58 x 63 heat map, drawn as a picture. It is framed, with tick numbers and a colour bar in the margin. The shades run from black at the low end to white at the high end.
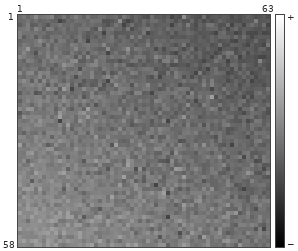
There is an overall slope up to the bottom left. The grain is fine, like static. No regular stripes run through it. The ninth with the highest average is the bottom left. The halves do not mirror each other. The histogram is bell-shaped.
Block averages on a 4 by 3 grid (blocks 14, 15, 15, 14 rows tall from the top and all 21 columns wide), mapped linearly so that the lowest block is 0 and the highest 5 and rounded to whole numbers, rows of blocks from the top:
210
321
432
543
